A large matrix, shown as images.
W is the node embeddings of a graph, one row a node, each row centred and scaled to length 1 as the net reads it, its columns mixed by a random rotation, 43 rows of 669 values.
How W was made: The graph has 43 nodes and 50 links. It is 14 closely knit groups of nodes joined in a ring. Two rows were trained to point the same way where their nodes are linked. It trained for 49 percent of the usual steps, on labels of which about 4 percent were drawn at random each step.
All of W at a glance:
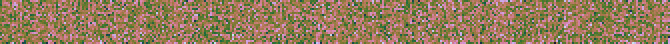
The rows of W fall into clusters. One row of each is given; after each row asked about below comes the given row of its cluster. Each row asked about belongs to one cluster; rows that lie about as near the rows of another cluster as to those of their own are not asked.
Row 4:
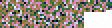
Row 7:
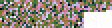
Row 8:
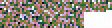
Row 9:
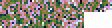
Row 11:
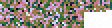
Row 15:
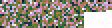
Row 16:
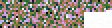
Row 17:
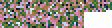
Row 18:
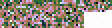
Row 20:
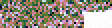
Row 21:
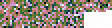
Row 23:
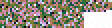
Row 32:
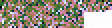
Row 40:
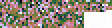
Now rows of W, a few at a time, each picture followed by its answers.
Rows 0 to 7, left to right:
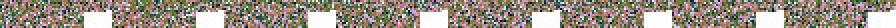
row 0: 23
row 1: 21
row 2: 8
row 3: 16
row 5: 8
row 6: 40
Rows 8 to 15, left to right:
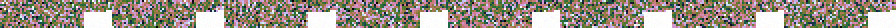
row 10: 7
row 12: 4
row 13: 20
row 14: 18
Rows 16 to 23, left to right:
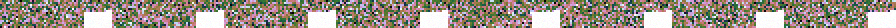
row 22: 4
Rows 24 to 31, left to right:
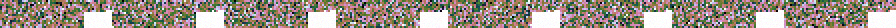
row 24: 40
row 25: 9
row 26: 9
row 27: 17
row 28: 32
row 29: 11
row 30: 23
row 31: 18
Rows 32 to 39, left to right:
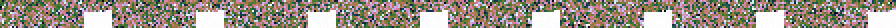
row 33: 21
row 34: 15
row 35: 15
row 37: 17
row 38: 32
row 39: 16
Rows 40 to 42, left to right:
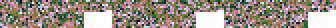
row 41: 20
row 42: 40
